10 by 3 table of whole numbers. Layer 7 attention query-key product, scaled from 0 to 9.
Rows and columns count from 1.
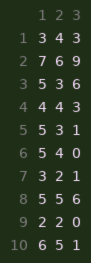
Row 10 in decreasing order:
6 5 1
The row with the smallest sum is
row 9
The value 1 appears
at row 5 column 3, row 7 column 3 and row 10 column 3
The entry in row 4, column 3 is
3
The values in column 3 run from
0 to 9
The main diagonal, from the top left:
3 6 6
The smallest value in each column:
2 2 0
